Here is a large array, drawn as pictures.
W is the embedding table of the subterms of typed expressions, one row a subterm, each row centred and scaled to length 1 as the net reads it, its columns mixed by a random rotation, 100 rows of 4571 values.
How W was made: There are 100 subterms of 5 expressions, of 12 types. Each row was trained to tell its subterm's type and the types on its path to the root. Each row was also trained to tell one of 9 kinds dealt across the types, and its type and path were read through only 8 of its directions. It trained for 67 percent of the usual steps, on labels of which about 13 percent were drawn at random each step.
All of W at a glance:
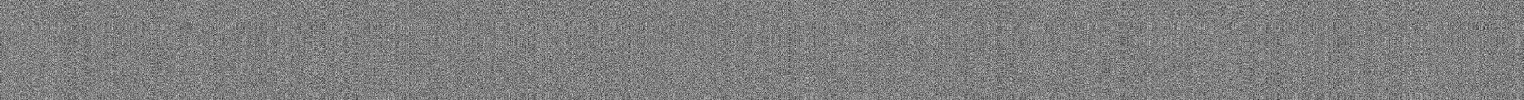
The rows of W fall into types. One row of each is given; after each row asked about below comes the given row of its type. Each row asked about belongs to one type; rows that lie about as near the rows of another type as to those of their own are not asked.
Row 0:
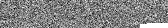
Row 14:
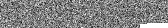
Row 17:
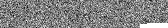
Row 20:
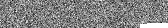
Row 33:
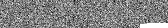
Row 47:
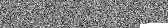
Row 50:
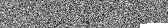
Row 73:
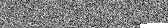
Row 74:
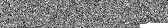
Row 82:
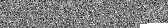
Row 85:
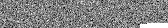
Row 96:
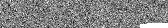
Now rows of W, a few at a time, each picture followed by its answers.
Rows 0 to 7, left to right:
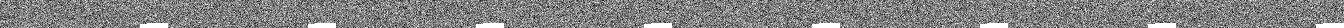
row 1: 47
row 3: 17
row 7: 14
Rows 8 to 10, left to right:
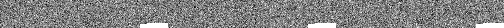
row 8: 73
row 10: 85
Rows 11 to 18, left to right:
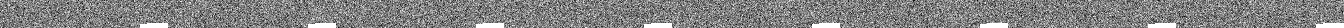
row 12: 82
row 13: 0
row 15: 73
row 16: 73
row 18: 14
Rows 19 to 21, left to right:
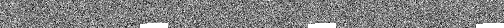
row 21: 14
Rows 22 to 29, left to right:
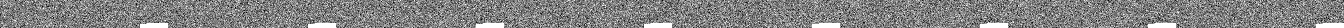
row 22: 33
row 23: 50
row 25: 33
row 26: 20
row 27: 50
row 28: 50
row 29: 33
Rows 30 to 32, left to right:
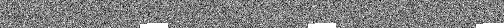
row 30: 14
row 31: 33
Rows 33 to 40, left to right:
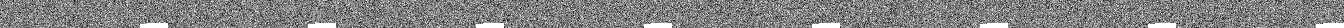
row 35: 96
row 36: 96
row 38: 82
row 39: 17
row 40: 82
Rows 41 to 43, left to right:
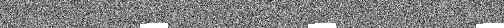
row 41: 33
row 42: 96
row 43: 73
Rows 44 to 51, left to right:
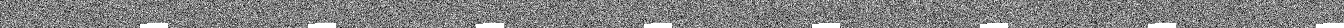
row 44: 73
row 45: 47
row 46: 85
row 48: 14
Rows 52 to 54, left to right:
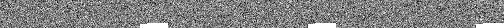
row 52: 17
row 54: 14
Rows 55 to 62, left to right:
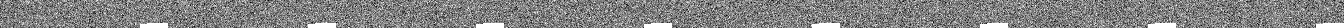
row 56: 85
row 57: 17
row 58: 96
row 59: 85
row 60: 82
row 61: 0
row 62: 33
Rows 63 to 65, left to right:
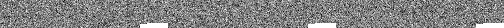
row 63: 14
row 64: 96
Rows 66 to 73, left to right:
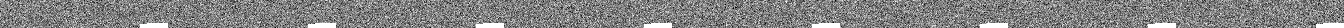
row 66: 0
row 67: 17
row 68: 20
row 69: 17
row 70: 85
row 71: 0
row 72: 85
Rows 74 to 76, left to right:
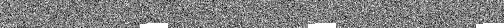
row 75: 20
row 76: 14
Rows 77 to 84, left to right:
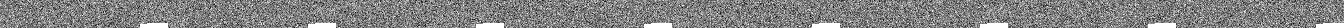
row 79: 47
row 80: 73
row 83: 33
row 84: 0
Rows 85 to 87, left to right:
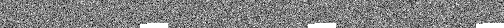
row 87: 33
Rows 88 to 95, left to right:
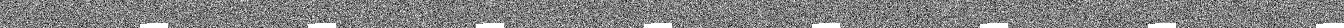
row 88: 47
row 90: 0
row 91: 20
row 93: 17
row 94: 17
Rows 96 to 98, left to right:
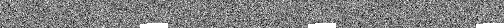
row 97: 82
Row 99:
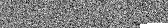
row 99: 73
